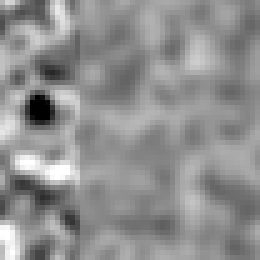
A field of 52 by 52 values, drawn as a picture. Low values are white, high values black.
The right part is calmer, past a seam about 30% of the way across. The distribution is heavy-tailed on both sides. There are no lone odd cells. Neither half mirrors the other. The field is mottled with small blotches.
